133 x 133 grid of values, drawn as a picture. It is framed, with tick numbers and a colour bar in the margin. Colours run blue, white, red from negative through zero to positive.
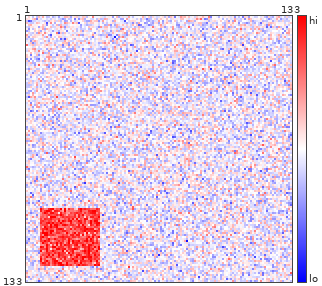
The ninth with the highest average is the bottom left. The halves do not mirror each other. There are no regular stripes. An odd patch, higher than its surroundings, sits in the bottom left.
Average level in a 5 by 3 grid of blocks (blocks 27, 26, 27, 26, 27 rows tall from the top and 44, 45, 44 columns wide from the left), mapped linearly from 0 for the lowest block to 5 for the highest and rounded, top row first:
0 0 0
0 0 0
0 0 0
3 0 0
5 0 0
